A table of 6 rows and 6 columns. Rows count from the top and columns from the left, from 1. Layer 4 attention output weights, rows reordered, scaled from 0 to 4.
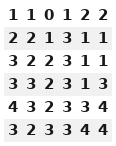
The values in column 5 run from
1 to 4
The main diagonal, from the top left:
1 2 2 3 3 4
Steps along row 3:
down same up down same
